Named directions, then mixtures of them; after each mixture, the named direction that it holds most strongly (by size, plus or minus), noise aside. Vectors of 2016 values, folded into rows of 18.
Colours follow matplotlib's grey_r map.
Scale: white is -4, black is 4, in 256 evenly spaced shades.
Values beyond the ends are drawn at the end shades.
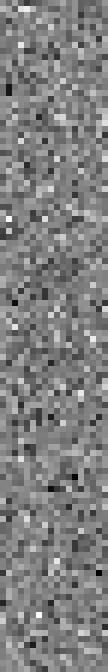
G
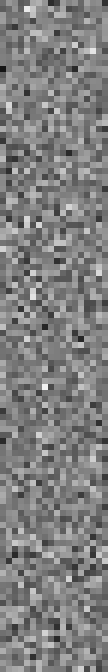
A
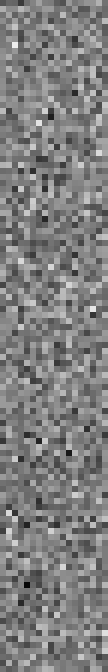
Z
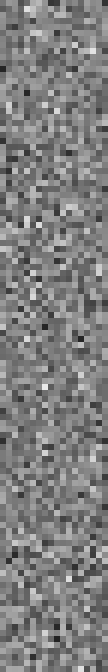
A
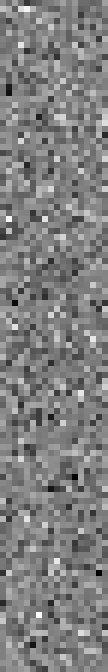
G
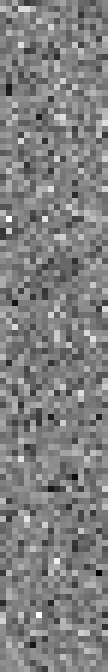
G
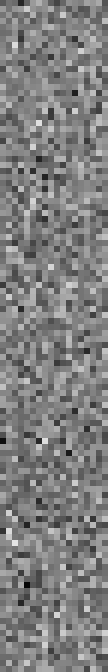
Z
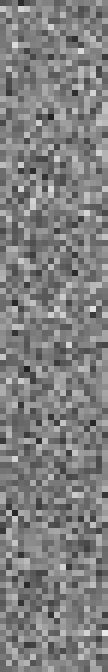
Z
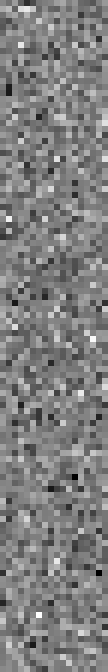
G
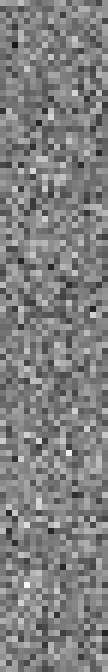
Z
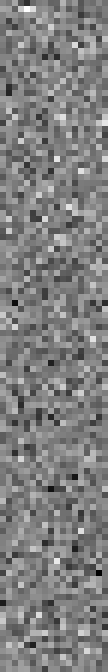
G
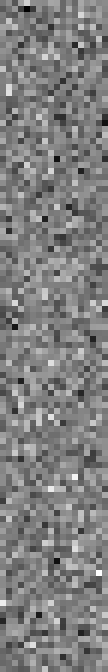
G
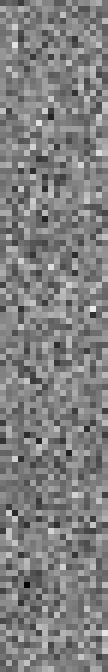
Z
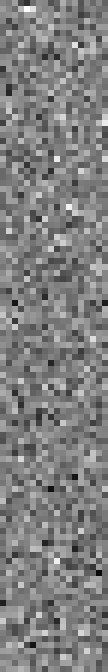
G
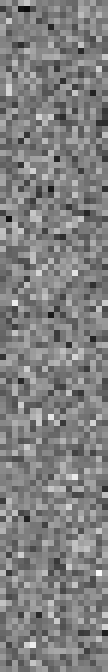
G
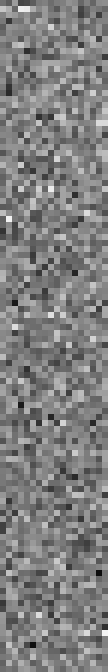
G
